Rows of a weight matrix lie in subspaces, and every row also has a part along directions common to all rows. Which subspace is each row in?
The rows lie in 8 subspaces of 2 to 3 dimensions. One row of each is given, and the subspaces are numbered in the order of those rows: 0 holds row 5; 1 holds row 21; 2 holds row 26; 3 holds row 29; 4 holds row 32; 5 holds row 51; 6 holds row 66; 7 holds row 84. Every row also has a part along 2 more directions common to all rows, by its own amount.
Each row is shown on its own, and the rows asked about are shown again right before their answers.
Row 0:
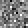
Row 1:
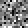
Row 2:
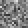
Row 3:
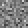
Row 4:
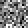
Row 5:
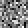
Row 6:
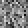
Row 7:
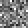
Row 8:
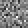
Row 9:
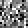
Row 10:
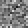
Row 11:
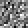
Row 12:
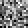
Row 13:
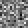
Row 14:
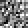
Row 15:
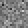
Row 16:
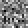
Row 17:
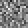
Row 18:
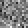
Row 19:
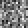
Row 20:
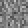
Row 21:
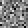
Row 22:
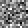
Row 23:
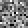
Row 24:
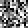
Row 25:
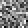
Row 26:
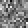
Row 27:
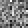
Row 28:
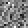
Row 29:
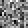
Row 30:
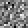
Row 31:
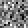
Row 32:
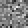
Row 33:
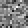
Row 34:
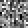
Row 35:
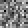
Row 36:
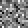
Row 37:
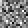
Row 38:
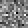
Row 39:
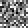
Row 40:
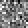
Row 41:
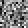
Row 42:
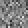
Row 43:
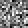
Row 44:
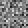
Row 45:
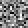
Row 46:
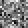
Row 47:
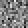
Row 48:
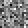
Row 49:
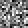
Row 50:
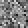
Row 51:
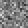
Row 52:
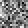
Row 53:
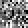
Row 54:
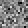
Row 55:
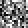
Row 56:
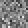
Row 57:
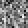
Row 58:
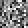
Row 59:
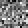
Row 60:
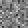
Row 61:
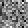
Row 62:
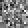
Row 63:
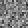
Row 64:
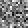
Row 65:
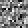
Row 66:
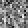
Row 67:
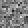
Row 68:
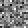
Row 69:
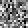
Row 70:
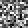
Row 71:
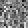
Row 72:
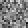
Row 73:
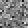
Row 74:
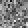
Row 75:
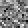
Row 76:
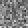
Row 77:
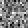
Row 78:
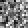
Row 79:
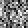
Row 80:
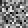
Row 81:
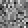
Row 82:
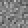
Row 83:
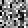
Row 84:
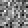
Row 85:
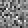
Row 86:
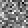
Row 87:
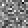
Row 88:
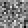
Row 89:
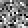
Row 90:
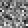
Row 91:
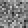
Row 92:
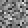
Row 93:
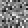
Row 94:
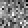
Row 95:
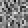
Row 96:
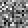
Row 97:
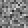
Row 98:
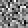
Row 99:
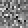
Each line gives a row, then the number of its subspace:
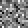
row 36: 6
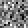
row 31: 7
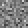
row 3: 5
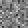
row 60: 6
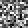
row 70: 1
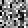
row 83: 6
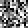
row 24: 1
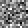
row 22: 5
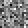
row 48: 1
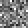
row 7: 1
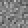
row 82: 0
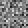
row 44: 1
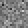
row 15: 5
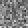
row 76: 2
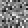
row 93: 6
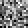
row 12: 2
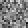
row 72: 2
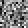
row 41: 1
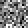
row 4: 4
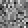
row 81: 2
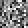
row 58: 4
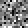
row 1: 2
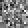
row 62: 7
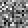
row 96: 5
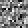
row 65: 4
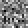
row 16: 6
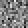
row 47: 0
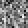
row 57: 6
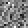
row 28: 7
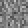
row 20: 0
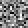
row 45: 1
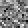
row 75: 6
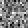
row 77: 0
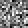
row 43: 4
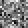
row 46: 3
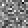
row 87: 5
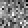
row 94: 0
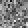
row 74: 2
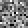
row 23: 3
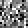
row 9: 6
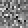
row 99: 3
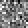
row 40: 2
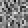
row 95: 0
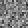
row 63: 0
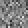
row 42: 2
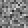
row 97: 4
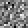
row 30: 7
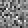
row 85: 3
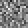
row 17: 0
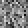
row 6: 6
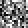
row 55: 3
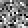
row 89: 3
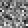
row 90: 5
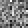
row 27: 3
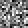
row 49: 4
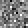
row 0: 3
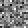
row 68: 1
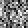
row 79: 3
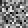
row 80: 7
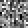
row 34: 2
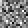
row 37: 7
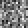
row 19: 7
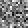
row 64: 4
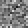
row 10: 4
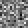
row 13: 1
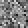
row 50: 6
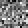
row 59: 6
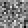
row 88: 0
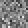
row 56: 2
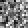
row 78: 7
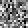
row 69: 2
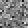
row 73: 5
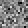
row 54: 0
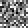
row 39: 1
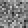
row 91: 0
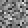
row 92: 5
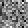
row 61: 5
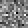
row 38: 3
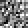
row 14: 7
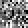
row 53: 7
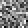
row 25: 6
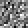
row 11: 7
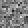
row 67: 4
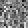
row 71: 2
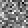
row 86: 5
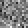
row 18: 5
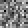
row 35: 7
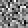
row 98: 0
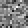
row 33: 4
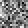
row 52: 5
